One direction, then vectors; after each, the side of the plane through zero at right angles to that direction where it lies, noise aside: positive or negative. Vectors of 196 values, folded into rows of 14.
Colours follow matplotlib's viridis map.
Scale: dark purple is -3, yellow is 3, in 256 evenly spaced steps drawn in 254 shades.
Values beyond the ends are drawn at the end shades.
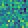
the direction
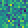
positive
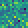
positive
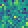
positive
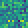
positive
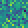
positive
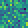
positive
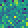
positive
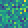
negative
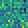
positive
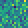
negative
